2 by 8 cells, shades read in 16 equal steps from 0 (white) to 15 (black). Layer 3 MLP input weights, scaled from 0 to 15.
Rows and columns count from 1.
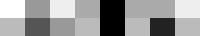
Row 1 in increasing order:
0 1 1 5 5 5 6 15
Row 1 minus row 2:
-4 -4 -5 1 0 1 -8 -3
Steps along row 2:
up down down up down up down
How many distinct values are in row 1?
5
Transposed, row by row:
0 4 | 6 10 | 1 6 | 5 4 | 15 15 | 5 4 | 5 13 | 1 4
